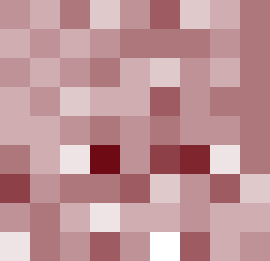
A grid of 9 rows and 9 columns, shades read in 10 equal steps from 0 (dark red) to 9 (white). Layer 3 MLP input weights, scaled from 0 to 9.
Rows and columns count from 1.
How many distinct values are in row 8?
4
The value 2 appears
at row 6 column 6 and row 7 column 1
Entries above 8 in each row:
0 0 0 0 0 0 0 0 1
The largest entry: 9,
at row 9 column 6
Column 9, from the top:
4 4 4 4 4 4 7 6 5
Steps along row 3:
up down down up up down up down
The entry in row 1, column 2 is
6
